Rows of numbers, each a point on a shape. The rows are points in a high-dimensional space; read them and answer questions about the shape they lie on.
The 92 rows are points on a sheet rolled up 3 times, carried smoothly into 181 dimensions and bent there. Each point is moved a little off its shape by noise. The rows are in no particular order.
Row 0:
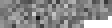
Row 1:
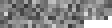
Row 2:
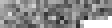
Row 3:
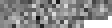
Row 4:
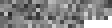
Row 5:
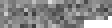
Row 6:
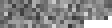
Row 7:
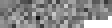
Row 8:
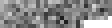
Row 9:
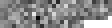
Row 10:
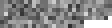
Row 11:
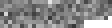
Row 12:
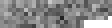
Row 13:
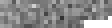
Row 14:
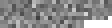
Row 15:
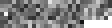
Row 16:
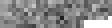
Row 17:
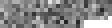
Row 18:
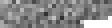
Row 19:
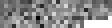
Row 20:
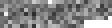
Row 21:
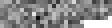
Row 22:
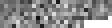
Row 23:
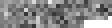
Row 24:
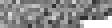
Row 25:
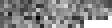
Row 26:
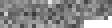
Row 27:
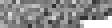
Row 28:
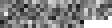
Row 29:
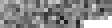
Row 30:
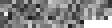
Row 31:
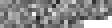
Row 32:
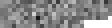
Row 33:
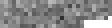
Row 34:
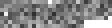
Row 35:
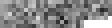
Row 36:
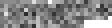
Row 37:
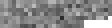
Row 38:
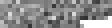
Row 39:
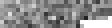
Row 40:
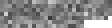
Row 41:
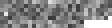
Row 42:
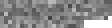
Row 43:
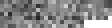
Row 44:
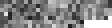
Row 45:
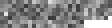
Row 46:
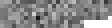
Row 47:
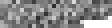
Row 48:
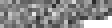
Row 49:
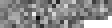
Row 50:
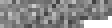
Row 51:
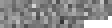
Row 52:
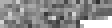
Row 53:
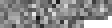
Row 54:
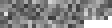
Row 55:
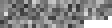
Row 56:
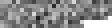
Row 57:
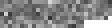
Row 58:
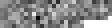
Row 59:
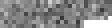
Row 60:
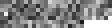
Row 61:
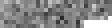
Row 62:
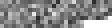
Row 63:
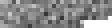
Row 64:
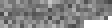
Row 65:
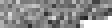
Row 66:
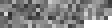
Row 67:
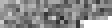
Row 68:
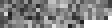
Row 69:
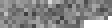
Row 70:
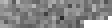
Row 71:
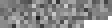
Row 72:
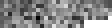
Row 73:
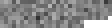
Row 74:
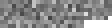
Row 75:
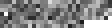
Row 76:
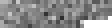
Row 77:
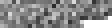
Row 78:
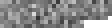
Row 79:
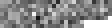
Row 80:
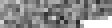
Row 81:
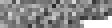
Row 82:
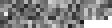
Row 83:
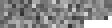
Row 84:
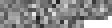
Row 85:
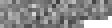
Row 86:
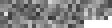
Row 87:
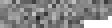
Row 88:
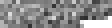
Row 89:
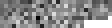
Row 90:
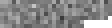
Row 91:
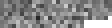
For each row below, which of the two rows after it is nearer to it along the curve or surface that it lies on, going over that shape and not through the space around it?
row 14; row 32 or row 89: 32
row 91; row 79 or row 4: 4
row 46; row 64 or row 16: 16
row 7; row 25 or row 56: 56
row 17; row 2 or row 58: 2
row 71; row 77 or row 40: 40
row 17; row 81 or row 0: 81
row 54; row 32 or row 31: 32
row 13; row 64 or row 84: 64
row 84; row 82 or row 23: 82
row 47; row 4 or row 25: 25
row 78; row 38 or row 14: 14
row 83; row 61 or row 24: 61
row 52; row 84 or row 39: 39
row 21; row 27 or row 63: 27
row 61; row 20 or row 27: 20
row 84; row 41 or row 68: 68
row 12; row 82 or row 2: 2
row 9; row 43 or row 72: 72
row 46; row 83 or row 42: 83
